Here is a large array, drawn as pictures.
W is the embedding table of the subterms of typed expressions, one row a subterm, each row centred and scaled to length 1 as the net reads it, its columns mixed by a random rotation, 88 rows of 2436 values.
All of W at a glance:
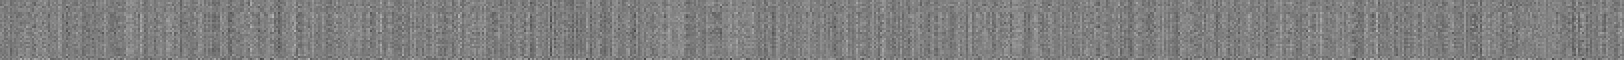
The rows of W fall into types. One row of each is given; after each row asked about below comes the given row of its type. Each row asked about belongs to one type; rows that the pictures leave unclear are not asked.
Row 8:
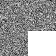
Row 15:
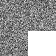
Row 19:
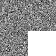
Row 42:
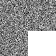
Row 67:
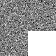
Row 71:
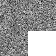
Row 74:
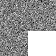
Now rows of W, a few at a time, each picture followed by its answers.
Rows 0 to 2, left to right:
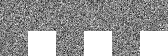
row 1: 15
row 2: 19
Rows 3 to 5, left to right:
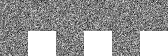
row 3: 15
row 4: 74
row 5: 67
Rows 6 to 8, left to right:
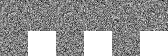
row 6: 19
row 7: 19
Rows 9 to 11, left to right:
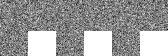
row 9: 71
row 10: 15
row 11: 67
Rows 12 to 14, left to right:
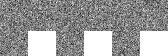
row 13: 42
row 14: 15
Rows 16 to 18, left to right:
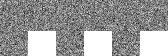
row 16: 42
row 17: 19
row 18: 71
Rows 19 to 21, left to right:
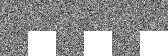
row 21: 74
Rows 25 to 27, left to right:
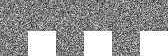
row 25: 74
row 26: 74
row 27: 67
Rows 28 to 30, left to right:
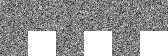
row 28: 42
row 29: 71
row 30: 42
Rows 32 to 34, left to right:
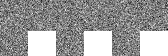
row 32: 74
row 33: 71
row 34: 67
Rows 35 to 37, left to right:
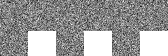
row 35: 71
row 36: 74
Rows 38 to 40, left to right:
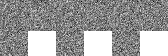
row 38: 15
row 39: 67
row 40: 19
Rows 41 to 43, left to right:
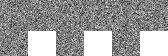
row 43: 71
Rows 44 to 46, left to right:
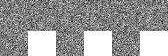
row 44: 74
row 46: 42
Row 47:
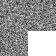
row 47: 67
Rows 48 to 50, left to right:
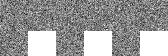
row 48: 71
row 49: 19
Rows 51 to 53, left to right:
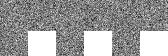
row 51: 67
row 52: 74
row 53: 15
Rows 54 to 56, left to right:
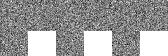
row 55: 67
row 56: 42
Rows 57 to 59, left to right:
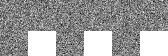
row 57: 15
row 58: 42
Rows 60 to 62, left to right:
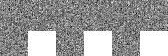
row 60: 19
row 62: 42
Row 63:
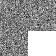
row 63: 15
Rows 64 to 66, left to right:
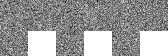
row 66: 67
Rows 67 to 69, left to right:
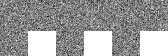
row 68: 15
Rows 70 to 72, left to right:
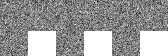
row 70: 15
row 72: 42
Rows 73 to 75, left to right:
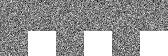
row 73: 67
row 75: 74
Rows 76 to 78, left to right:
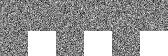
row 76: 19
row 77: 42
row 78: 74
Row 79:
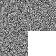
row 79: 19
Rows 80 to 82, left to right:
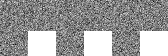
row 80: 42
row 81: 74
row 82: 19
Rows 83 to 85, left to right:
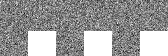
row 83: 42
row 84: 15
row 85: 15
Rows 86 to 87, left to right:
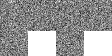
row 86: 67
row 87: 42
